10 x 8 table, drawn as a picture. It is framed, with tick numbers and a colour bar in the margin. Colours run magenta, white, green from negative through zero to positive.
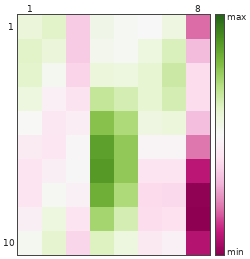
The bottom right is the ninth with the lowest average. On average the colour sits 50% of the way up the scale. The grain runs up and down. The centre is the ninth with the highest average. The top middle is the calmest part.
